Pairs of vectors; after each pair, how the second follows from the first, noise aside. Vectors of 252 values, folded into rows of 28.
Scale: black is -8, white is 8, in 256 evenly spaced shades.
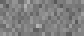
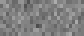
negated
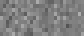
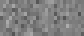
negated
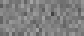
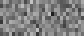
scaled up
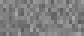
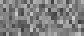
scaled up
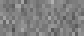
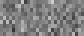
scaled up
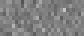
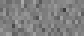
negated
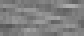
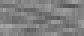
negated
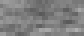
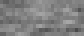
negated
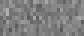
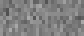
negated
